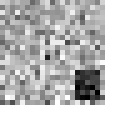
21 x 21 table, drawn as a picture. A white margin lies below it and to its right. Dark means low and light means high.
The halves do not mirror each other. The ninth with the lowest average is the bottom right. In the bottom right lies a patch that is lower than the rest.
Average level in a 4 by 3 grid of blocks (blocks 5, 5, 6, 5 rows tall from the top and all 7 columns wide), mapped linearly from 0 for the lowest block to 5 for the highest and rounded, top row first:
4 4 5 | 4 5 4 | 5 4 3 | 4 5 0
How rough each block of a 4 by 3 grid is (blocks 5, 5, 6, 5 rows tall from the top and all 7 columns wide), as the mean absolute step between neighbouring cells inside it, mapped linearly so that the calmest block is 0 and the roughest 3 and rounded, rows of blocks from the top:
100 | 021 | 111 | 113
